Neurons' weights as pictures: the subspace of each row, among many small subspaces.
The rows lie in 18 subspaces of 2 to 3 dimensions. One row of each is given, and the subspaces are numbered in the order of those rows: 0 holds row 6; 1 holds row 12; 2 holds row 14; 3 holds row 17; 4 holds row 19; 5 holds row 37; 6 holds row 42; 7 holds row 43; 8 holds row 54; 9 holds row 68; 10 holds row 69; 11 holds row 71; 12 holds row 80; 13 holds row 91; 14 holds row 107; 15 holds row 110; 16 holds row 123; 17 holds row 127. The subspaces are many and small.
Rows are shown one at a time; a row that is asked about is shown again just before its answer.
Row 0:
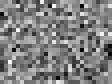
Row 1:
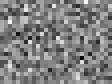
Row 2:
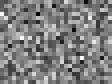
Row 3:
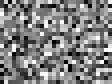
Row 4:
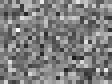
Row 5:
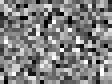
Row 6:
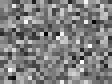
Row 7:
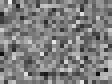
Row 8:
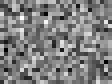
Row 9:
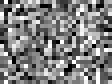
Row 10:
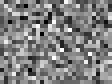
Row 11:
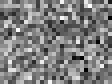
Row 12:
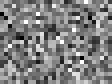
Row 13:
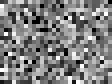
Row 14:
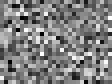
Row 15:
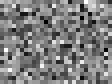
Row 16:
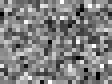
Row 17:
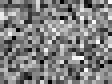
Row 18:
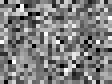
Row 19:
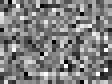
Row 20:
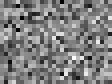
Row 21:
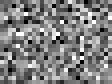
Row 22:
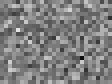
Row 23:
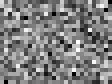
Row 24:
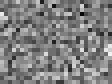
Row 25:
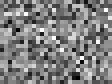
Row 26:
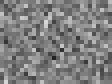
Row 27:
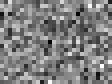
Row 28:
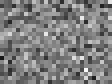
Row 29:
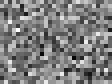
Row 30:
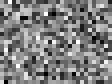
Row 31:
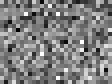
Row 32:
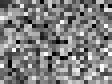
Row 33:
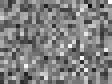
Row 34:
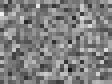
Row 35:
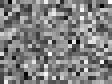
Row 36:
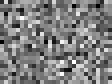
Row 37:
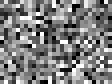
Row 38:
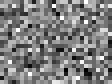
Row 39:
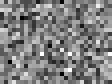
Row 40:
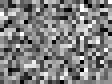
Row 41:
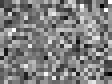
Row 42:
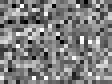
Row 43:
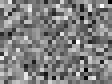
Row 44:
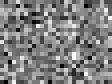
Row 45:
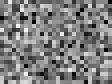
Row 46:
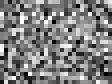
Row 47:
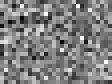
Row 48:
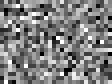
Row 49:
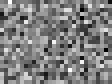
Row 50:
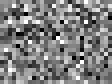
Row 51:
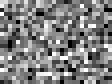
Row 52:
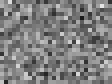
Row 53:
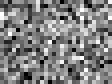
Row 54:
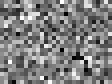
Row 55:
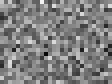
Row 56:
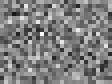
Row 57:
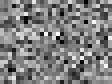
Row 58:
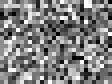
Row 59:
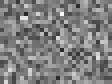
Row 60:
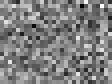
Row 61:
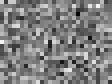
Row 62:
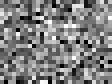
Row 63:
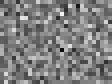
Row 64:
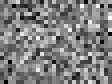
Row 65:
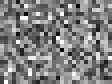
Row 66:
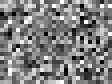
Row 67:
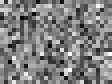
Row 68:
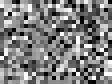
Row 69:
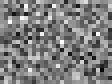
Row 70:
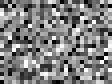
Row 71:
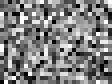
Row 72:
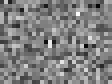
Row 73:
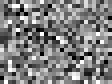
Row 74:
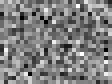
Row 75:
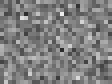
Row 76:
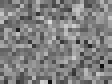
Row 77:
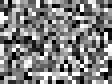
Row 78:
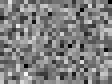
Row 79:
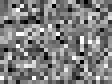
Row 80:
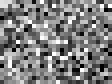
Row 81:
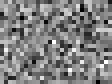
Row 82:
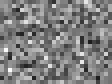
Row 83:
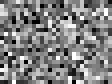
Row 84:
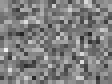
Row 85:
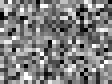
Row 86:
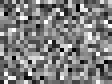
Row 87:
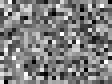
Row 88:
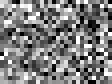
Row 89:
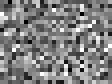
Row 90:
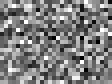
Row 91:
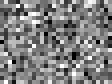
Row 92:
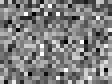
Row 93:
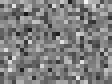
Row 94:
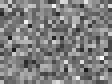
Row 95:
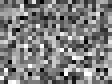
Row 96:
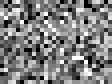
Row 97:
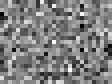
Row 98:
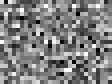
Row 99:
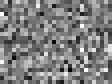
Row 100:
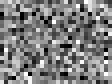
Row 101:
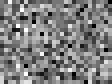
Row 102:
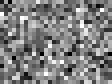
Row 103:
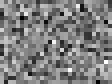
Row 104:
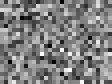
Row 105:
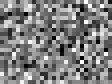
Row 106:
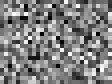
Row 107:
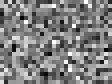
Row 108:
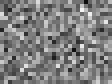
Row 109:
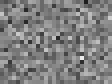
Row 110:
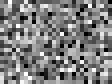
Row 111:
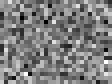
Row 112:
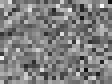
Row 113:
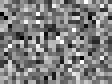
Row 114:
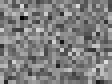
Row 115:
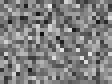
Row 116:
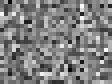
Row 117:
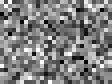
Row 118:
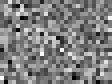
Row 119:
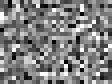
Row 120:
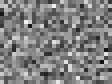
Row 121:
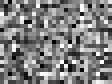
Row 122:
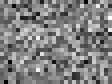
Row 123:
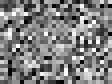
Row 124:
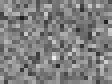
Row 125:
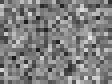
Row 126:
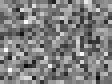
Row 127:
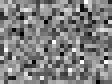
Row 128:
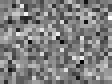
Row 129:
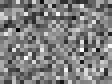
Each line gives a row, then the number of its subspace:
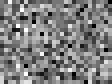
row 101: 15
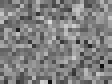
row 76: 5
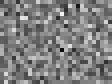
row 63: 0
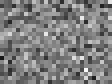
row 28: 7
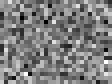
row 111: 11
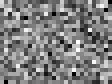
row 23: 9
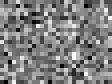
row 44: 13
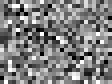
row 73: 2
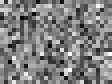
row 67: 8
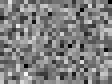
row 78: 15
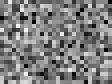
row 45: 15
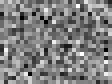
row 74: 11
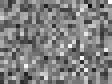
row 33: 15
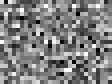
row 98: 5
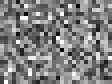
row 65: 0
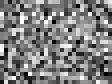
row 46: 11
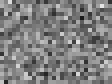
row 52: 7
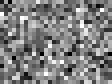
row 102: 8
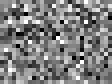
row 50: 17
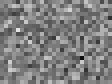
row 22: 2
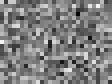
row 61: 5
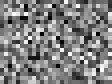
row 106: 10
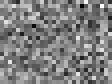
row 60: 9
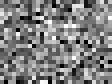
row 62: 5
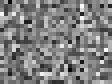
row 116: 16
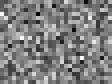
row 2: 1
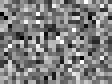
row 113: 1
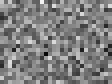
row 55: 12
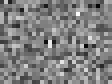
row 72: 5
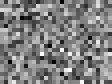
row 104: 8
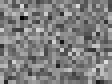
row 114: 17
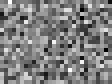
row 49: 2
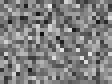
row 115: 1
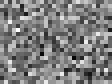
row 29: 16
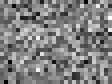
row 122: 9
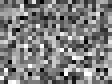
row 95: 14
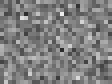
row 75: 0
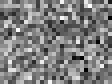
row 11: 3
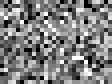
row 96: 8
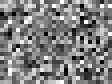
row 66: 16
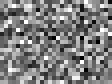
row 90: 2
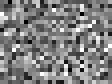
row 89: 4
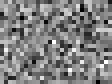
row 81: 17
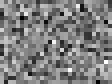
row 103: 17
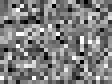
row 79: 6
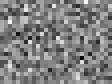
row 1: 10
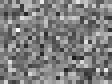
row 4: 16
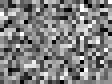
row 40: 2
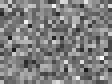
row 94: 14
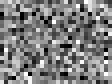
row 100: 11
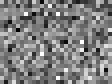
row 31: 4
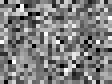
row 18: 13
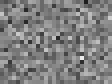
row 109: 10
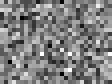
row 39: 8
